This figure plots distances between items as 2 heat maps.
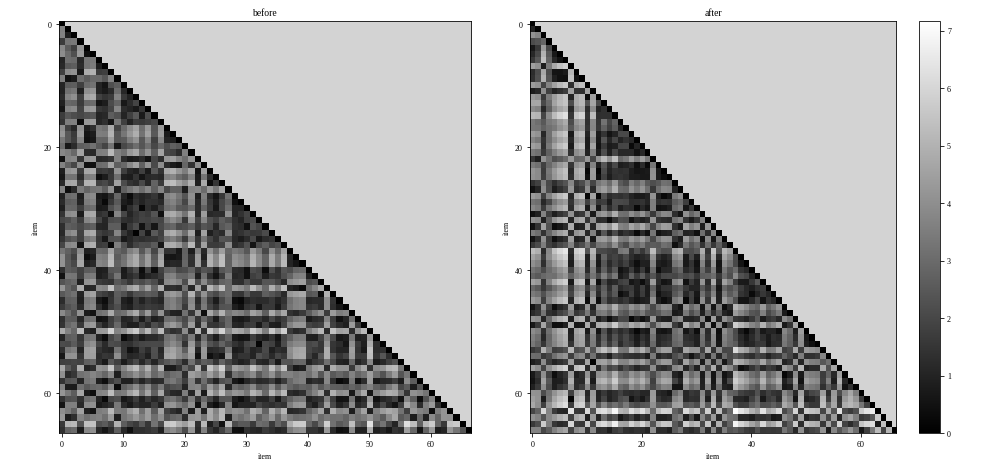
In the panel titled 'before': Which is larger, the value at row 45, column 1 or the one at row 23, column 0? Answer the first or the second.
the second
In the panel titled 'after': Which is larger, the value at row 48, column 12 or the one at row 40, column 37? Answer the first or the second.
the second
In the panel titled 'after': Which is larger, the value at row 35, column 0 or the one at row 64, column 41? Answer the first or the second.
the second
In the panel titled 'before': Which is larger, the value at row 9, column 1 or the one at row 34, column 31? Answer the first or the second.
the second
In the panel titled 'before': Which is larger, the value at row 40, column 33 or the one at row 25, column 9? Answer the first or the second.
the second
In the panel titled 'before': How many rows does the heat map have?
67
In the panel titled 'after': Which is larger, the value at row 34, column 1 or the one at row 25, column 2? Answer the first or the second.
the first
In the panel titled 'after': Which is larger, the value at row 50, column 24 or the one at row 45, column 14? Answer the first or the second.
the second
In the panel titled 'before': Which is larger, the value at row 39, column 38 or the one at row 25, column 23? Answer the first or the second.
the second
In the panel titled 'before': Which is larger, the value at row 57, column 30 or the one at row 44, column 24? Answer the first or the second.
the first
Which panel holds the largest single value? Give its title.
after
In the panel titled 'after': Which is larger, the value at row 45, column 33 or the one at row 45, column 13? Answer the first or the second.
the first
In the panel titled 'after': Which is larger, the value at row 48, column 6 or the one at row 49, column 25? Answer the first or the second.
the first
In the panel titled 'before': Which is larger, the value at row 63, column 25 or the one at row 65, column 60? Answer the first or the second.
the second
